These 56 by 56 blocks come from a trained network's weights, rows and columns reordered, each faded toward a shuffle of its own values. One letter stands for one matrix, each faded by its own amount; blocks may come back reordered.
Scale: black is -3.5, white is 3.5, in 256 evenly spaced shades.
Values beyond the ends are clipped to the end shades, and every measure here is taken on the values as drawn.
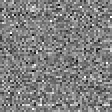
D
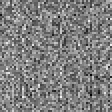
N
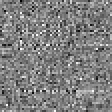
D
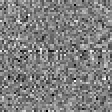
D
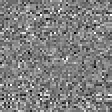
D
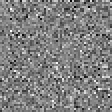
D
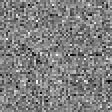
D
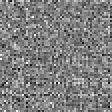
D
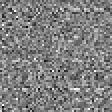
D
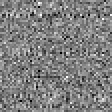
D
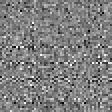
D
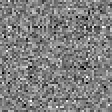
D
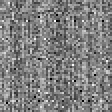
N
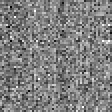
N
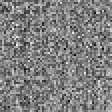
N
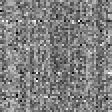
N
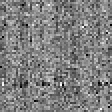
N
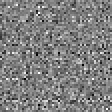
D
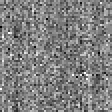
N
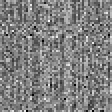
N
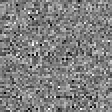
D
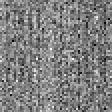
N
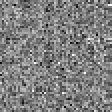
N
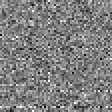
D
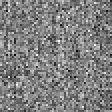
N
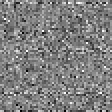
D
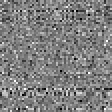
D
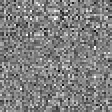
D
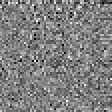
D
